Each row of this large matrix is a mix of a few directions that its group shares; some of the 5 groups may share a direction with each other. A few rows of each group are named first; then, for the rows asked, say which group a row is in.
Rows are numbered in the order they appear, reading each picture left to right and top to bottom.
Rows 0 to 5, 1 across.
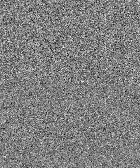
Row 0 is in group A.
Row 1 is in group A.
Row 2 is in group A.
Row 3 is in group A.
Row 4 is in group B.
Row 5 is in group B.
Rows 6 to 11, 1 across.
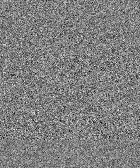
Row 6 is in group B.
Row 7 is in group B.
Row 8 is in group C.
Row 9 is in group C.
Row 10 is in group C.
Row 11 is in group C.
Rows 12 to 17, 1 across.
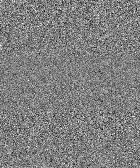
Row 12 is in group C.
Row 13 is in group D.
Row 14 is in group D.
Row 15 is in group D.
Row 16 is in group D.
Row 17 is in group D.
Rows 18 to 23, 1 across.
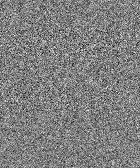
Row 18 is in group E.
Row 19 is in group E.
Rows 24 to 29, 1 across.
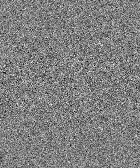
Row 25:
D
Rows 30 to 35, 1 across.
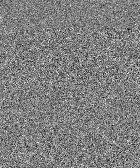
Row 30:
D
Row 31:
A
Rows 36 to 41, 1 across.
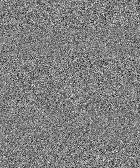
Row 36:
A
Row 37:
A
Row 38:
D
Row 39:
C
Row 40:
D
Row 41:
C
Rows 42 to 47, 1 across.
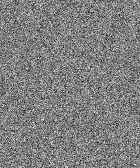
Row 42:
A
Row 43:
A
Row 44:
A
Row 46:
B
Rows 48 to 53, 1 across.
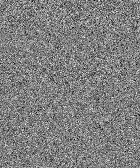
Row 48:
C
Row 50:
E
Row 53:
D
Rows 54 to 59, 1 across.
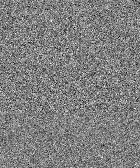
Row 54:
D
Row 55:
B
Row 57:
E
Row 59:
D
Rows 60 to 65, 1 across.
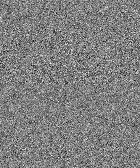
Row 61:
A
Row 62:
E
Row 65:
B
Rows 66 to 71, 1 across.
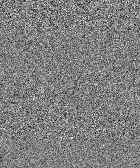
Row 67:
A
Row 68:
D
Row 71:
D
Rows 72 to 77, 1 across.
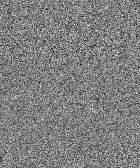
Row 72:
D
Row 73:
E
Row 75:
C
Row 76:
C
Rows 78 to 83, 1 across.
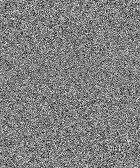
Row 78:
B
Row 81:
E
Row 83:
A
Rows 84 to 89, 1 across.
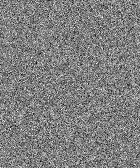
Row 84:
D
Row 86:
B
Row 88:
E
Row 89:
E
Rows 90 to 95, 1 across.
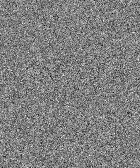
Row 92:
A
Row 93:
B
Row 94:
D
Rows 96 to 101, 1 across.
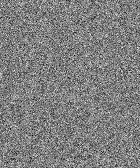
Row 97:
D
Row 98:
D
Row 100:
E
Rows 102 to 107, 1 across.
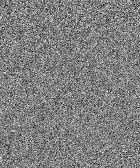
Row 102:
D
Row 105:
A
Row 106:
B
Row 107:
D
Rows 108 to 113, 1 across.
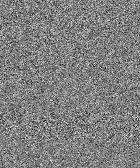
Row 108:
A
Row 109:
E
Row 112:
E
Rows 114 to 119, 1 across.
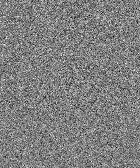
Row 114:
C
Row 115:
B
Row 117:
E
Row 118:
E
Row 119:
B
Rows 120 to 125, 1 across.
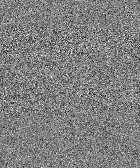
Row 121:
A
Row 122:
D
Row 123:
C
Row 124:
A
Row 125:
D
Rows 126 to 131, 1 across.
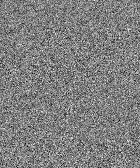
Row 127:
A
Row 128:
E
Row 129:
D
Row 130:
B
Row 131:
D
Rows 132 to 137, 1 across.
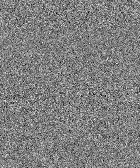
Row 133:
B
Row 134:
B
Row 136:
C
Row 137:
C
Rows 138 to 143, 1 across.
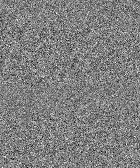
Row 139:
E
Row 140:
C
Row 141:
C
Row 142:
E
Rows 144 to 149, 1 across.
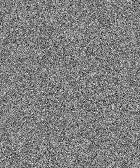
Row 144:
D
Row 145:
C
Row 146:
E
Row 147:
B
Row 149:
E
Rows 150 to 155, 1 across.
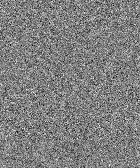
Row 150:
E
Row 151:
E
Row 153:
C
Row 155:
C
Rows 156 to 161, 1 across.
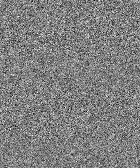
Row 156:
C
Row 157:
B
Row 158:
B
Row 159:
A
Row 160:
E
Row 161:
C
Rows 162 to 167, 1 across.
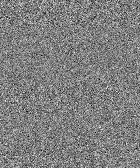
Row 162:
E
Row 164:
C
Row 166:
D
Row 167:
C
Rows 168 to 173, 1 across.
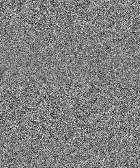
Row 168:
E
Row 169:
D
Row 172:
E
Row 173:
C
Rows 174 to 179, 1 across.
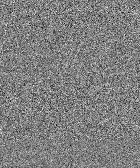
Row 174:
D
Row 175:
A
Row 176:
C
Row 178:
D
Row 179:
D
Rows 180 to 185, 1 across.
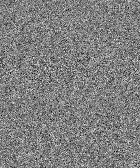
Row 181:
A
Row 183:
B
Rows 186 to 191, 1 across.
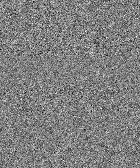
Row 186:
E
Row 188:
C
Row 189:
C
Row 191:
A
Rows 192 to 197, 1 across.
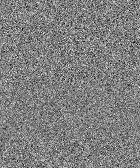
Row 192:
A
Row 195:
D
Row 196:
C
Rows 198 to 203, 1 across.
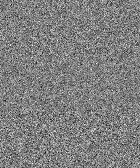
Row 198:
B
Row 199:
E
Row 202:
E
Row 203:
E
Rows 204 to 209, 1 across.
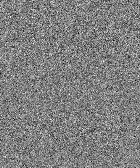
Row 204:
E
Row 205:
B
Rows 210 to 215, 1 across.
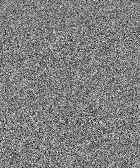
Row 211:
A
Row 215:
E
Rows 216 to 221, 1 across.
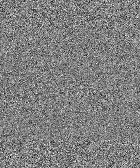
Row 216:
E
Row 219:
C
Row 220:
A
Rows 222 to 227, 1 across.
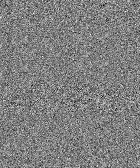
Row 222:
D
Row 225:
C
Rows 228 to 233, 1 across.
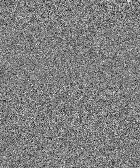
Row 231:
B
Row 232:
B
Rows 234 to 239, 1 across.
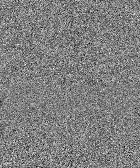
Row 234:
A
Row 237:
D
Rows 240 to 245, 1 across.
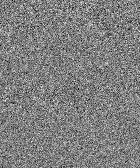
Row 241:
D
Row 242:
D
